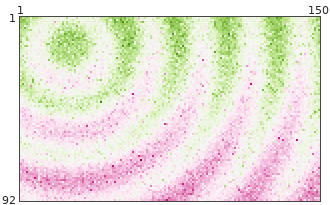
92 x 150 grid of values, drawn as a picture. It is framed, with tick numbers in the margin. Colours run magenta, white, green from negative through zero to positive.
No single row or column stands out from its neighbours. The values follow a bell shape. Rings spread out from the top left. The field climbs toward the top.
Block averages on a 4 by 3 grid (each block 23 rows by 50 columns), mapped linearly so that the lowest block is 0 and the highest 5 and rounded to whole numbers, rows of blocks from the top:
555
433
222
000
